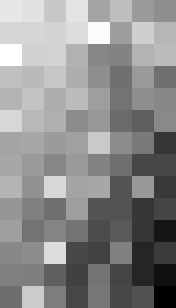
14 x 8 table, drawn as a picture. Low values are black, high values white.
Ninth with the lowest average: bottom right. Calmest part: top left. Slope: up to the top left. Ninth with the highest average: top left. Mirror symmetry: none.
